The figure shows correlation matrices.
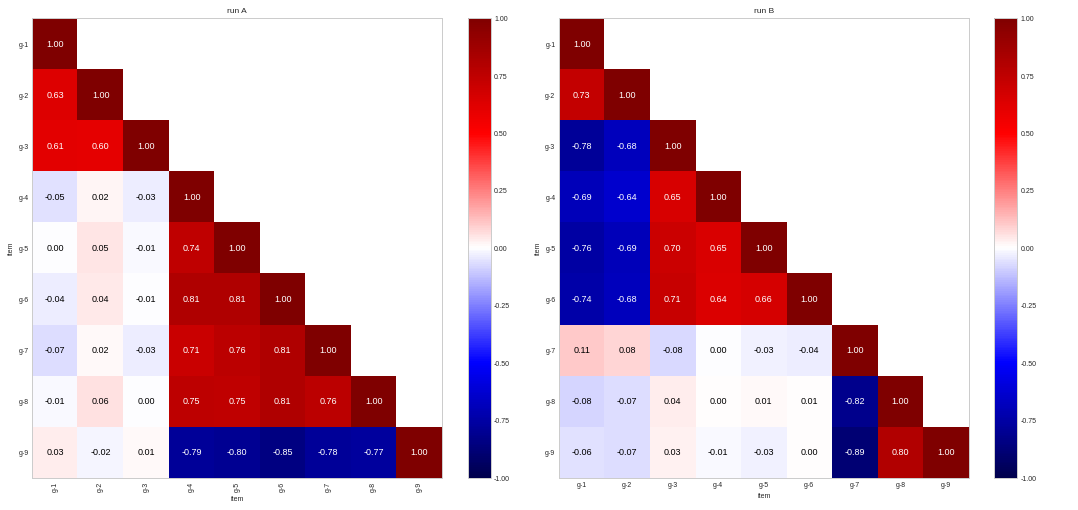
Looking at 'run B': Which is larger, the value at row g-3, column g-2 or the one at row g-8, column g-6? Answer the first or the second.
the second
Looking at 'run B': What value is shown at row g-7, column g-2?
0.08
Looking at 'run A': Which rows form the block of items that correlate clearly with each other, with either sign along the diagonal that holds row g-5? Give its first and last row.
g-4 to g-9
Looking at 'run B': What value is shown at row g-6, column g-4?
0.64
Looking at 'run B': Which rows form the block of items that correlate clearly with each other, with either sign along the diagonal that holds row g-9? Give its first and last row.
g-7 to g-9
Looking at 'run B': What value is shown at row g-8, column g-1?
-0.08
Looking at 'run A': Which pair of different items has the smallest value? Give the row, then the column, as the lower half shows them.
g-9, g-6
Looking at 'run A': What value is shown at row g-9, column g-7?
-0.78
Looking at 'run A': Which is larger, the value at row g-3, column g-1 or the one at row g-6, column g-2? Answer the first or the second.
the first
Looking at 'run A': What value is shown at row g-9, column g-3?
0.01
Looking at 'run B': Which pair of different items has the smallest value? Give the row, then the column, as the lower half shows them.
g-9, g-7
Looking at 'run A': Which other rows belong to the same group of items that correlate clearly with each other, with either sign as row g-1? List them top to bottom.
g-2, g-3
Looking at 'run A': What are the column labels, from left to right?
g-1, g-2, g-3, g-4, g-5, g-6, g-7, g-8, g-9
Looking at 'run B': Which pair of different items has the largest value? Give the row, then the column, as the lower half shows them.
g-9, g-8
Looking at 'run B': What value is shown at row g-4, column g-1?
-0.69
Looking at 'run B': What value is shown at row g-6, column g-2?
-0.68
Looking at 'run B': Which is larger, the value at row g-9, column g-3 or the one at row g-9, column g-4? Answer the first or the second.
the first
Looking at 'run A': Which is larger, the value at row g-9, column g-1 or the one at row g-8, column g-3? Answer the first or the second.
the first
